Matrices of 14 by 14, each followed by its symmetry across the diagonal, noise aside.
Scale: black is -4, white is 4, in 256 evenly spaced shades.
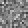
symmetric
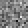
antisymmetric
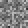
symmetric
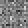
antisymmetric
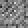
symmetric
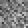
symmetric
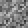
symmetric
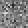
antisymmetric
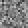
antisymmetric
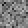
symmetric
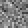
antisymmetric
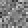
symmetric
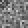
symmetric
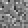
antisymmetric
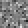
antisymmetric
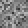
symmetric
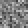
antisymmetric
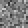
antisymmetric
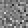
antisymmetric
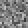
antisymmetric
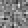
antisymmetric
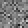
symmetric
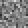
antisymmetric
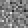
antisymmetric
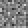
antisymmetric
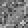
symmetric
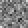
symmetric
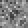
symmetric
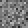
symmetric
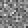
symmetric
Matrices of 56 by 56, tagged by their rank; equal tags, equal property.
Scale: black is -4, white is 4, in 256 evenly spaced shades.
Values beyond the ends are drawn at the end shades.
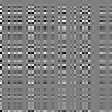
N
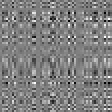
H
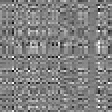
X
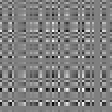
N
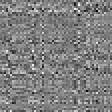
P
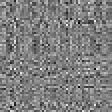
P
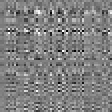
X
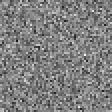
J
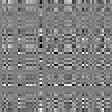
H
